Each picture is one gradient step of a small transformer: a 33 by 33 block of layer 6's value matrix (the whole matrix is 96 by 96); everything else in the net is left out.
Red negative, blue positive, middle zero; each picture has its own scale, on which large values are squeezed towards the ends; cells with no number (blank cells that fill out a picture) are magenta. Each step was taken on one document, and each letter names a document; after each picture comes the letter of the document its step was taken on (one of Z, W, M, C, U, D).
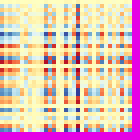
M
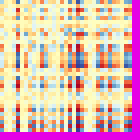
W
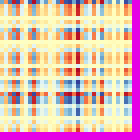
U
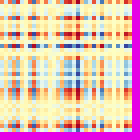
U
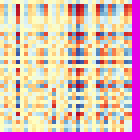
W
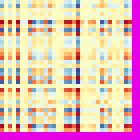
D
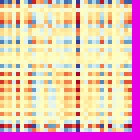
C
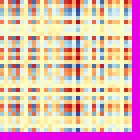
U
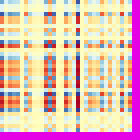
M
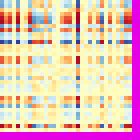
C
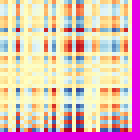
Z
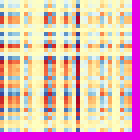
M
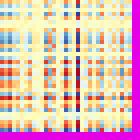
M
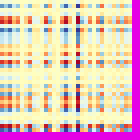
M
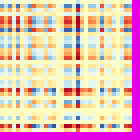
D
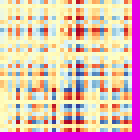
Z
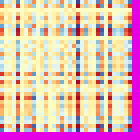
W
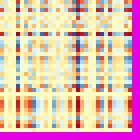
W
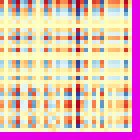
U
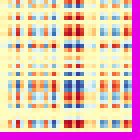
Z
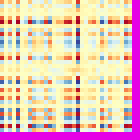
D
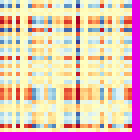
C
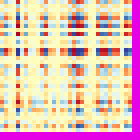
W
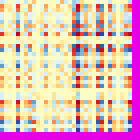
W
